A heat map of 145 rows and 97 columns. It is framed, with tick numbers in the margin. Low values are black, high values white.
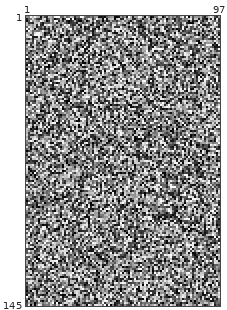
Histogram: flat. Grain: fine. Stripes: none. Mirror symmetry: none. Average level on the scale: 50%.
